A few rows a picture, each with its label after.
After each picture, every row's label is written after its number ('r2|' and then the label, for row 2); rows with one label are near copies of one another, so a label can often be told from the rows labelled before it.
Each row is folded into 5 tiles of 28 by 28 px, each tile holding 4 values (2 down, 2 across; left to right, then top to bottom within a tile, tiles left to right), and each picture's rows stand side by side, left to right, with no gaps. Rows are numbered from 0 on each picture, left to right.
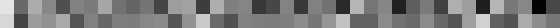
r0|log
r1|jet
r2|jet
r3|jet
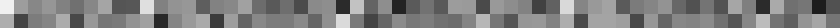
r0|log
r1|log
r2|jet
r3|jet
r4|log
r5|jet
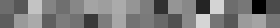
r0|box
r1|jet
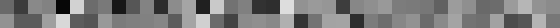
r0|jet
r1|jet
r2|log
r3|box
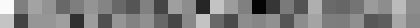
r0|log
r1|jet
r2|box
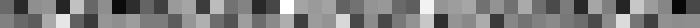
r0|jet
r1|jet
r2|log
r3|log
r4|jet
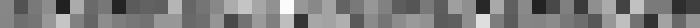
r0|jet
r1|box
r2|log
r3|jet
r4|jet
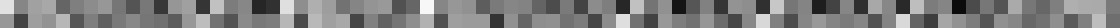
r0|log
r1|jet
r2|log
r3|log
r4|jet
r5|jet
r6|jet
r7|box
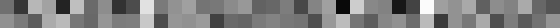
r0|jet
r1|log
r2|jet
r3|log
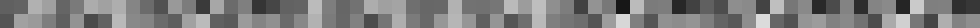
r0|box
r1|jet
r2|box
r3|box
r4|jet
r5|jet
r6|jet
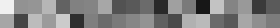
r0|log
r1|jet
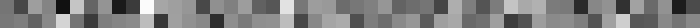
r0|jet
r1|log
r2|log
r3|box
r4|jet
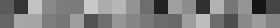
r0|box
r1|jet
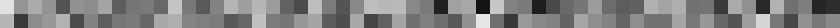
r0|log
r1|box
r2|box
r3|jet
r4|box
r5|jet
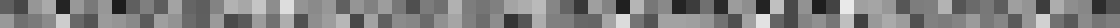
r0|jet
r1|box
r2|log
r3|box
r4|jet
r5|jet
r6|log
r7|jet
